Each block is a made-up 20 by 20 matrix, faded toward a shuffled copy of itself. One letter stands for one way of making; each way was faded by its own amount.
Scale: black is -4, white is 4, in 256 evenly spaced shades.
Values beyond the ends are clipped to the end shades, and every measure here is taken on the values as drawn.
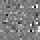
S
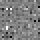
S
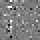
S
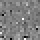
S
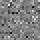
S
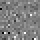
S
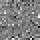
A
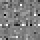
A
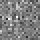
A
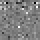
S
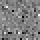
S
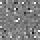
S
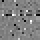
A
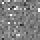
A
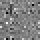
S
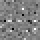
A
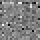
A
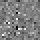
S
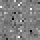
S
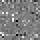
S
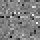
A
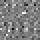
A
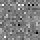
A
